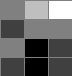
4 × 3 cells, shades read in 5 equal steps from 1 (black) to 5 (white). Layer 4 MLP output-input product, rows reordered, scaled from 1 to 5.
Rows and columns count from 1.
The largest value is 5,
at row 1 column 3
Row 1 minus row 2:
1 1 2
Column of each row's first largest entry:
3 2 1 1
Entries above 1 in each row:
3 3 2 2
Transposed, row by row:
3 2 3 2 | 4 3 1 1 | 5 3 2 2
